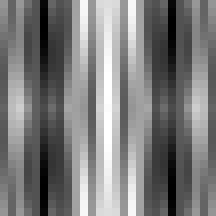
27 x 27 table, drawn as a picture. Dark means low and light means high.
There is no overall slope. The grain runs up and down. Its left and right halves mirror each other, and so do its top and bottom.
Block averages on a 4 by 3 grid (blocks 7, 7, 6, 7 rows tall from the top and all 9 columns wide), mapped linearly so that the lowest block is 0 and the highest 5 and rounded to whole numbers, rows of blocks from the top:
050 / 141 / 141 / 050
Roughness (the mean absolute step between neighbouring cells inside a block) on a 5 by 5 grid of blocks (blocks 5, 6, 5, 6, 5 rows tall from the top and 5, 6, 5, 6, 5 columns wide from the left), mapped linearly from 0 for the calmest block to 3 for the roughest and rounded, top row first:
0 1 1 1 0 / 0 0 2 0 0 / 1 0 3 0 1 / 0 0 2 0 0 / 0 1 1 1 0
